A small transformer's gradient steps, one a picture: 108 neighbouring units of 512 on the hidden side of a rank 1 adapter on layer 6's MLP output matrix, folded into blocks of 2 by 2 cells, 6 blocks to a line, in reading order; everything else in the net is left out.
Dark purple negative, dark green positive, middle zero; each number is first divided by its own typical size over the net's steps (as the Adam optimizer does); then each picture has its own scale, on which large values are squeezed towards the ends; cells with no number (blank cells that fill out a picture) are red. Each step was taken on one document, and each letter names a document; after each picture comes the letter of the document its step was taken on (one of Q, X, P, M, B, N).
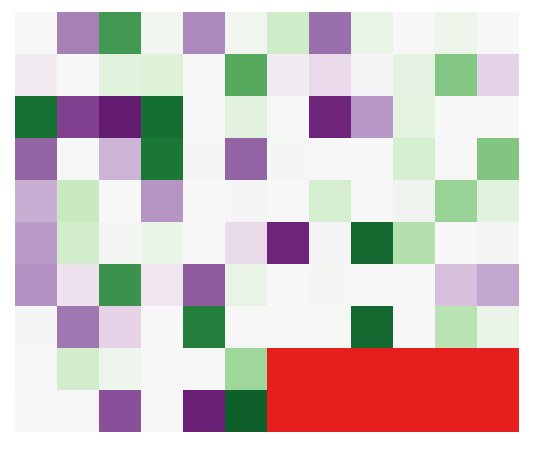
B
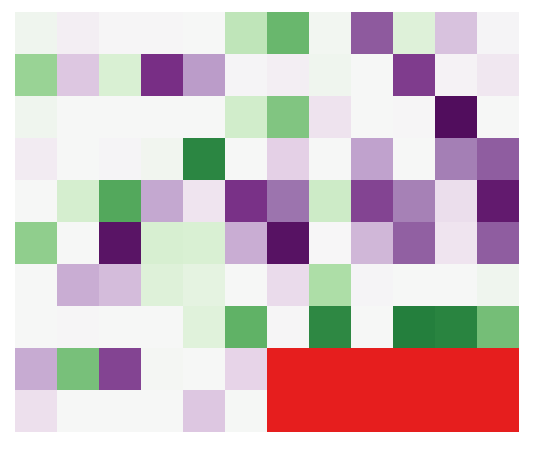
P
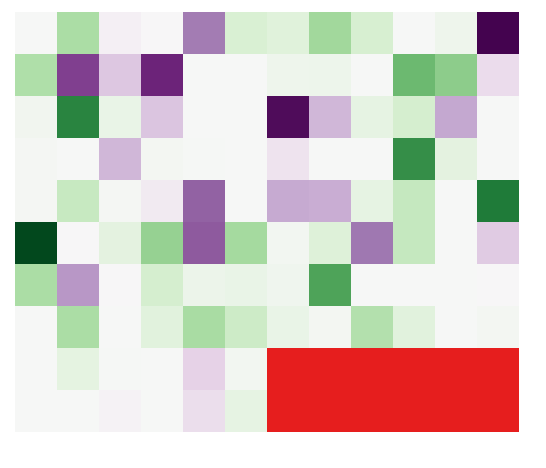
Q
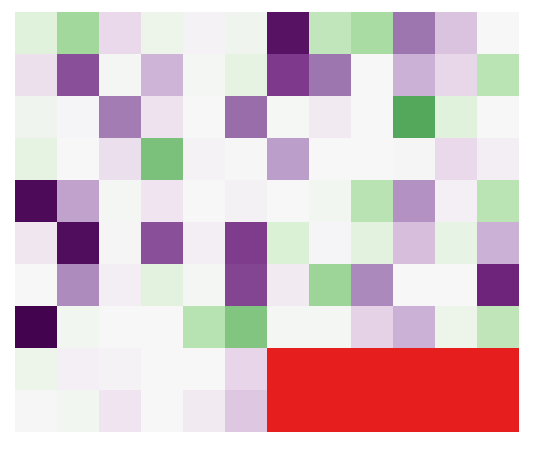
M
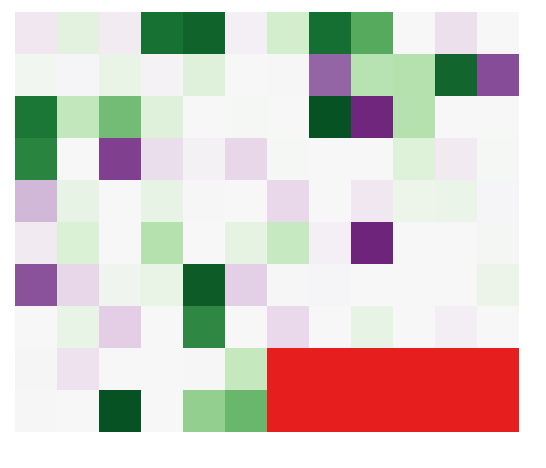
B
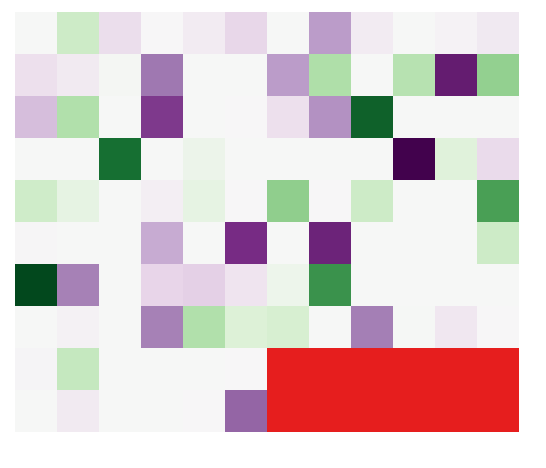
Q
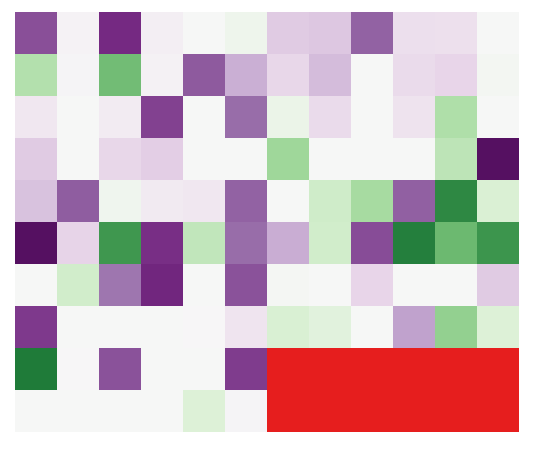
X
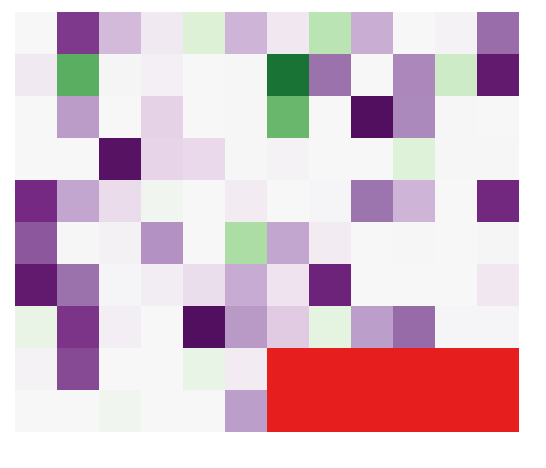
Q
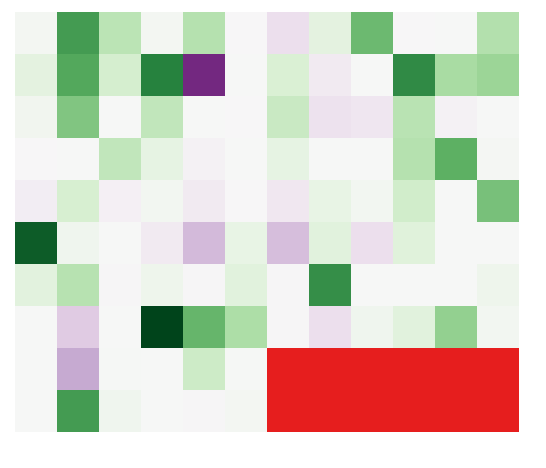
Q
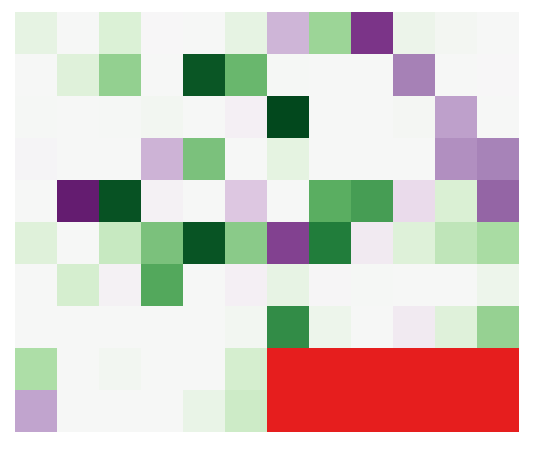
P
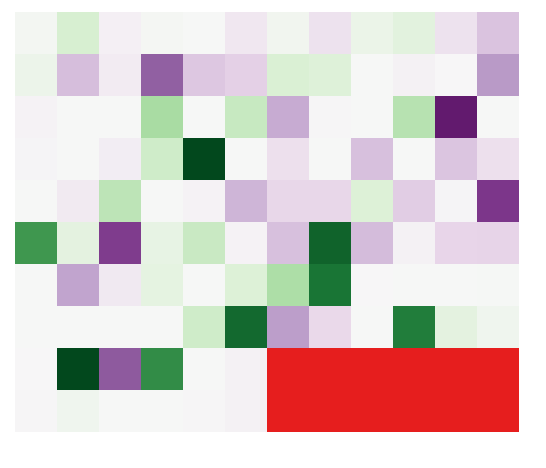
P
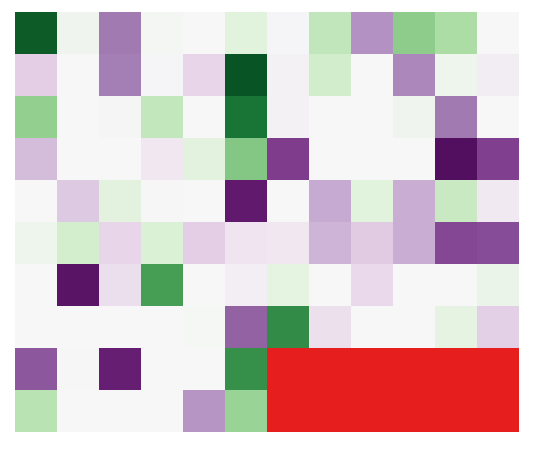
X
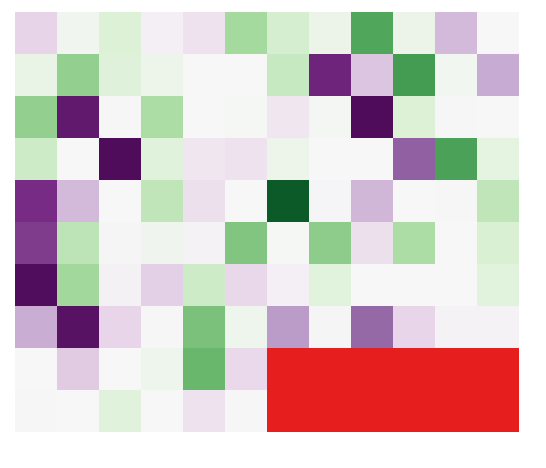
B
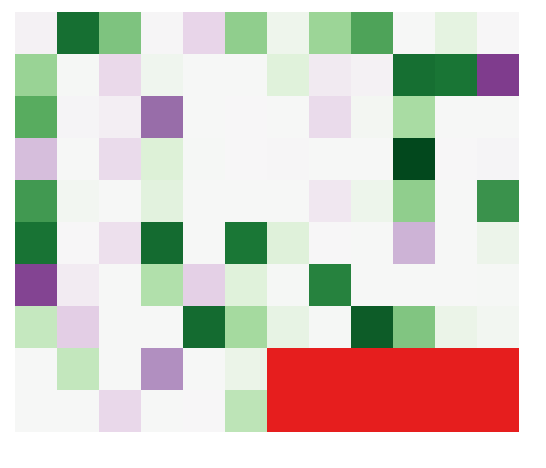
B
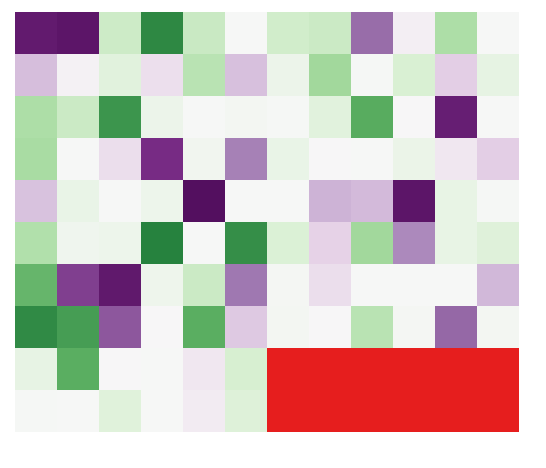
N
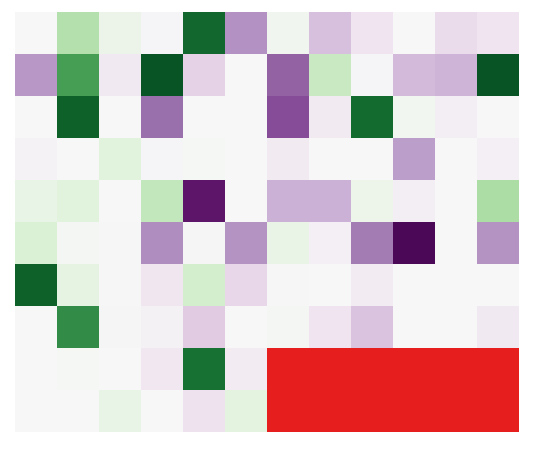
Q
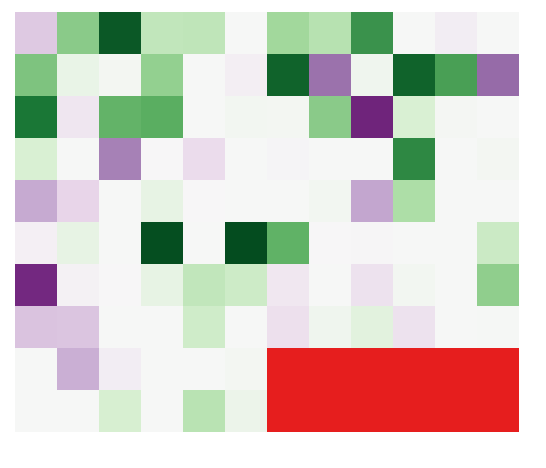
N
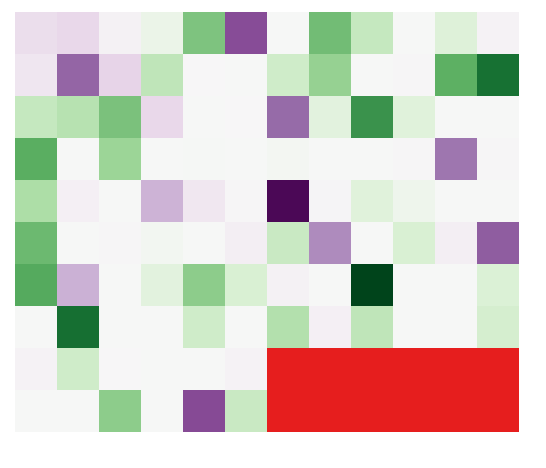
N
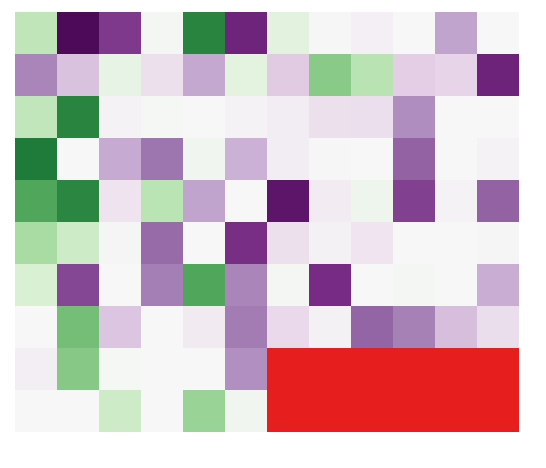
B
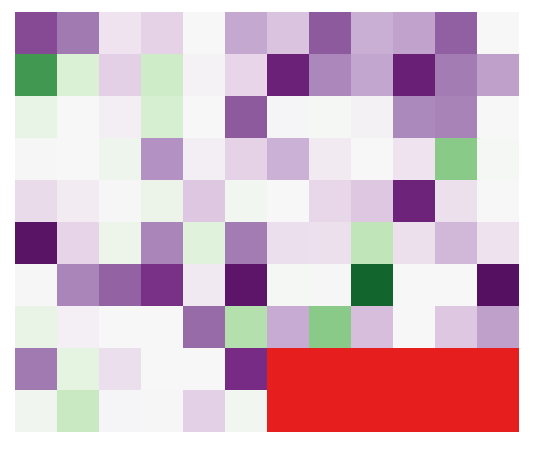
M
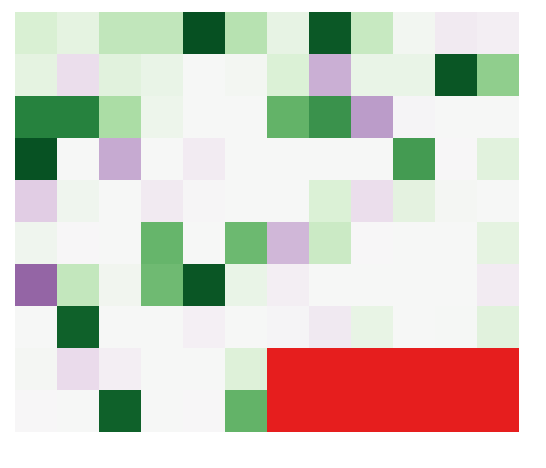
B
